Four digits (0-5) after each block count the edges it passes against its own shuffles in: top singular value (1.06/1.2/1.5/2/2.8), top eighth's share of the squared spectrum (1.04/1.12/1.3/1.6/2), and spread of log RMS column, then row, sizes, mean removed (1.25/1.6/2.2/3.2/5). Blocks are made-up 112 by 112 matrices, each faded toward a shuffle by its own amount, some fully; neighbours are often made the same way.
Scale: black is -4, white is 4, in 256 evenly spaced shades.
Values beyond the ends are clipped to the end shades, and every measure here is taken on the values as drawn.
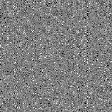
4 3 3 2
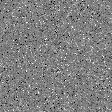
1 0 0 0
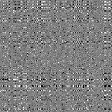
5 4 3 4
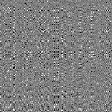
5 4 3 3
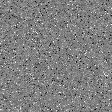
1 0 0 0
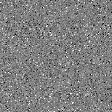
4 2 1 1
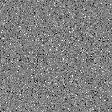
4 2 1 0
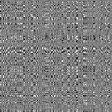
5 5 4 4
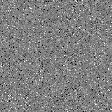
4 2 1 1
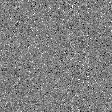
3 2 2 0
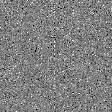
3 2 2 0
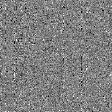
3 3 3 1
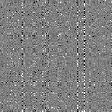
5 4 3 2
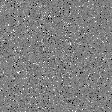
3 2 1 0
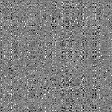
5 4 3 2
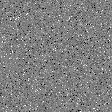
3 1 0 0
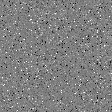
2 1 0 0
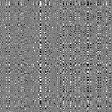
5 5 4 3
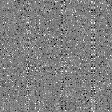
4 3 2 1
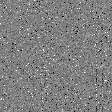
3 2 1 0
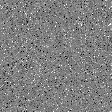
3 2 1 0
